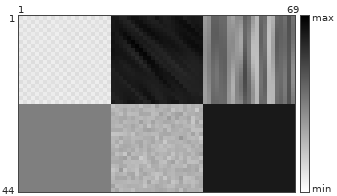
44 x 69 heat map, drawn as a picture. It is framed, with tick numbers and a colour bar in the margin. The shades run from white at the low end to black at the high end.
The table splits into 2 rows of 3 panels. Panel 1,1: very low, checkered, faint in contrast. Panel 1,2: very high, slanting down to the right, faint in contrast. Panel 1,3: middling, streaked downward, strong in contrast. Panel 2,1: middling, flat. Panel 2,2: low, fine-grained, faint in contrast. Panel 2,3: very high, flat.
